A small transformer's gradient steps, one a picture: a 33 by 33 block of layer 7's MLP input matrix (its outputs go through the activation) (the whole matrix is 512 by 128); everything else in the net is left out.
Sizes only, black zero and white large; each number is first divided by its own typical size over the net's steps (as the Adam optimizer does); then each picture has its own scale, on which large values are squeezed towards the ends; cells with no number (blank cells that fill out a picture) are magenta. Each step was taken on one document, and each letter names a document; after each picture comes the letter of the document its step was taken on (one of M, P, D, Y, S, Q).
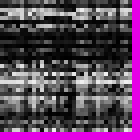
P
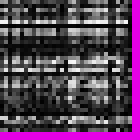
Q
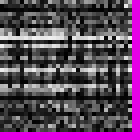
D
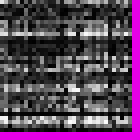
Q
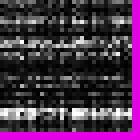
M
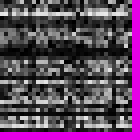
Q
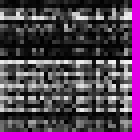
P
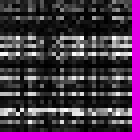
M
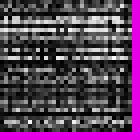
Q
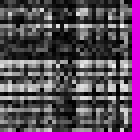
P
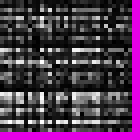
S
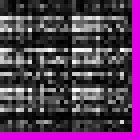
S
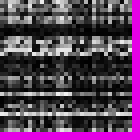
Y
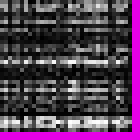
Q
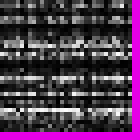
M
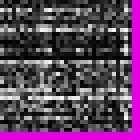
P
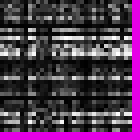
M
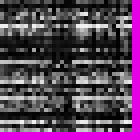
P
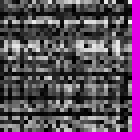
D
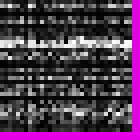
M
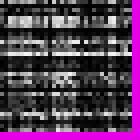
Y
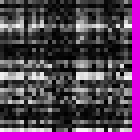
P
